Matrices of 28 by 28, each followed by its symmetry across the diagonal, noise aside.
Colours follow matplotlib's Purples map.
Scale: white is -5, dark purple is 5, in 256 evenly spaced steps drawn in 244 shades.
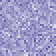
symmetric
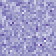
antisymmetric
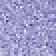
antisymmetric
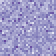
symmetric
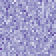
neither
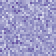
antisymmetric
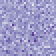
neither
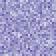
neither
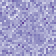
symmetric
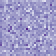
antisymmetric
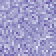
symmetric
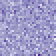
antisymmetric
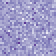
neither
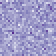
neither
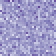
antisymmetric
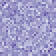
symmetric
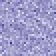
neither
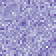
symmetric
